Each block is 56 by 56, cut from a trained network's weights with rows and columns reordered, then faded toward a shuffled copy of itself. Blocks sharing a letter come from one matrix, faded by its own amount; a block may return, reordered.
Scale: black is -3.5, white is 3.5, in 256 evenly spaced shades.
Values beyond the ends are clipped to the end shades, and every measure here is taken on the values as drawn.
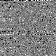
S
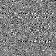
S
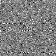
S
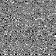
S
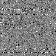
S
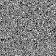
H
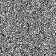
H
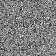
H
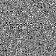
S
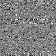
S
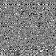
S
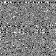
S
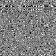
S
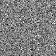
H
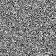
H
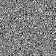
S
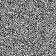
H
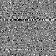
S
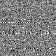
S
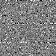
S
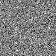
H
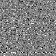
S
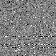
S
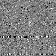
S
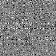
S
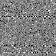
S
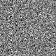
H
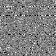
S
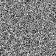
H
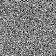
H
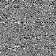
S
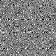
S
